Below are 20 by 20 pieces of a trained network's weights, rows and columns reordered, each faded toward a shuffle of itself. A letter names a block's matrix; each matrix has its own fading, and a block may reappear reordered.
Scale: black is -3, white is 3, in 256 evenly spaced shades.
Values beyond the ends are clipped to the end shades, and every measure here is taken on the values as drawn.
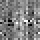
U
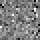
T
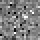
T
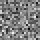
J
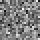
J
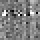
U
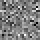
J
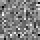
J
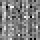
U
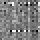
U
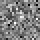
J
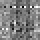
U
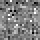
T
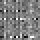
U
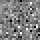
T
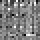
U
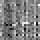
U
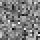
J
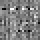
U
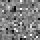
T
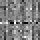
U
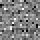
T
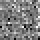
T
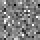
T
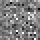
T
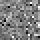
T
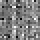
U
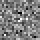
J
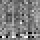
U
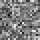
J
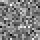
J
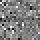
T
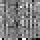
U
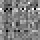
U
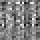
U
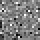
T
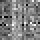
U
